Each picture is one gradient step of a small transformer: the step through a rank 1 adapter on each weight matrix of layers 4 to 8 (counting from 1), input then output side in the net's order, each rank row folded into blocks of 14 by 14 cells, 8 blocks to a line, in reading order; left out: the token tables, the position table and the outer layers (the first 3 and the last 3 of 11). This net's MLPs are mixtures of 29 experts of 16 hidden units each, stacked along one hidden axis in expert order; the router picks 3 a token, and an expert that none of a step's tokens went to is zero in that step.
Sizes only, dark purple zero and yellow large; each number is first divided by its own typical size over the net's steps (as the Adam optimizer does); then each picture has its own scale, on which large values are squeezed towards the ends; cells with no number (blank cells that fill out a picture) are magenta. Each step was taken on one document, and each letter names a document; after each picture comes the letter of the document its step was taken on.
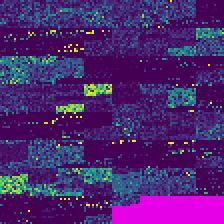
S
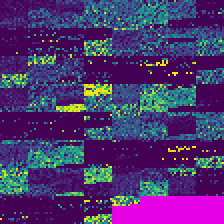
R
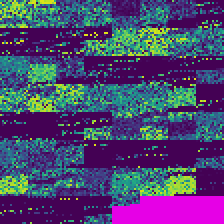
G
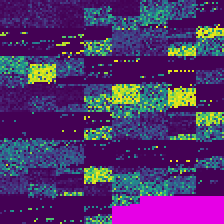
G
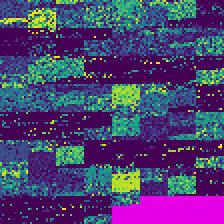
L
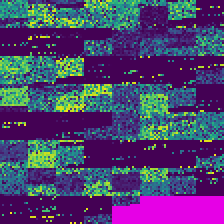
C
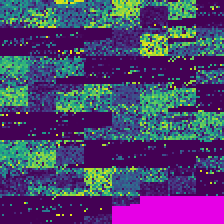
C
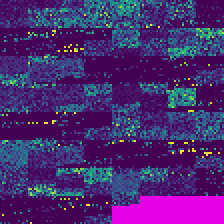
S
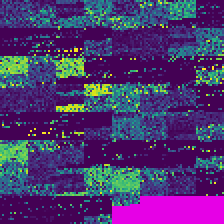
L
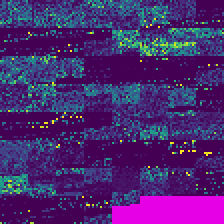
S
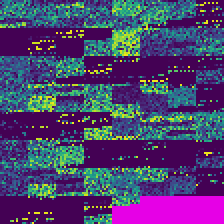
G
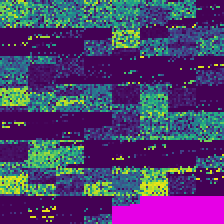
C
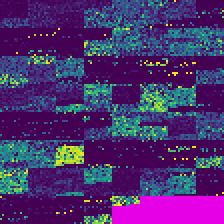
R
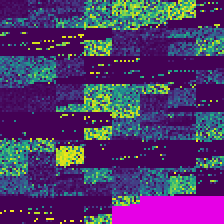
G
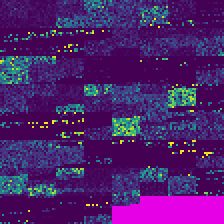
S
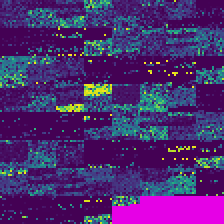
R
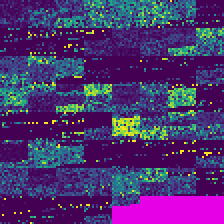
S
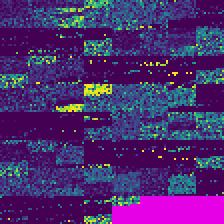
R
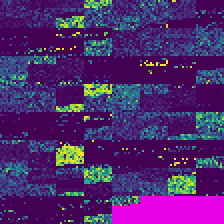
R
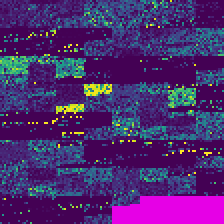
S
